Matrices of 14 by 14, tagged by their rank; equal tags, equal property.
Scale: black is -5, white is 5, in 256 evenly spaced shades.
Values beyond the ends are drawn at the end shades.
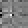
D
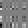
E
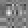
D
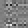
D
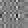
D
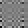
E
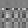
E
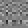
D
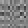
D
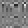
D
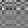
E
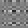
E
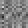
D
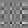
E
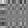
E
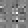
D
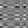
E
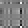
E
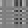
E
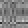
D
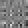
D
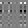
E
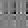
E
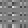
E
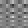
E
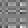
E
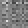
D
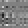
D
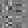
D
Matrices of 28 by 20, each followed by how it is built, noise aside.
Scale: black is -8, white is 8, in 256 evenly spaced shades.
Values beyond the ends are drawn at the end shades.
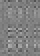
low rank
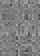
low rank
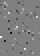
sparse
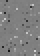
sparse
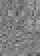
low rank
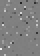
sparse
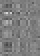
low rank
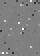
sparse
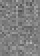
low rank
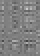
low rank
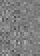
low rank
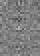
low rank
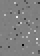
sparse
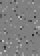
sparse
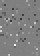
sparse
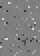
sparse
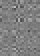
low rank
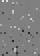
sparse
